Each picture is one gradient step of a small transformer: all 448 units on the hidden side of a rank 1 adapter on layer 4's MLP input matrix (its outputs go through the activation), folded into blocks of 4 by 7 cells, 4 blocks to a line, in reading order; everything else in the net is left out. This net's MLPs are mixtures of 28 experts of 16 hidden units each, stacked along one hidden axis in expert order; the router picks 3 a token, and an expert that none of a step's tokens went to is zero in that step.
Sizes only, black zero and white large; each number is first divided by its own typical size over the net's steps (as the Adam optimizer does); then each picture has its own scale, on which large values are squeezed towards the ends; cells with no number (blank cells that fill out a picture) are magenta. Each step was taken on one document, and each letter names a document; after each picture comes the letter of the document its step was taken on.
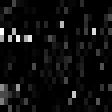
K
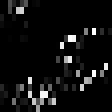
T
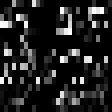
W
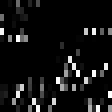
T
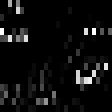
T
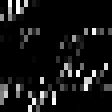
T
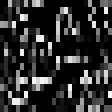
W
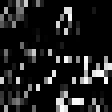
W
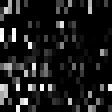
K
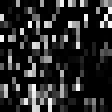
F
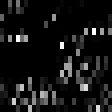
T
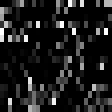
K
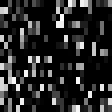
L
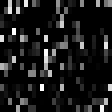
L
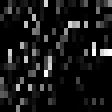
K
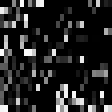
W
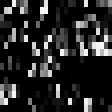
F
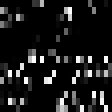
W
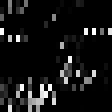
T
